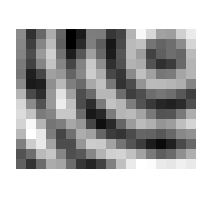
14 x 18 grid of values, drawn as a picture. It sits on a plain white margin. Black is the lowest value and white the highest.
Neither half mirrors the other. Concentric rings centre on the top right. No single row or column stands out from its neighbours. Overall the values sit about 50% of the way up the scale.
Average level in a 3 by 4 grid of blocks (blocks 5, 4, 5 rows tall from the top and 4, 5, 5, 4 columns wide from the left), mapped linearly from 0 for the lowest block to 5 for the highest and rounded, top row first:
1 0 1 3
2 3 2 0
5 1 3 3
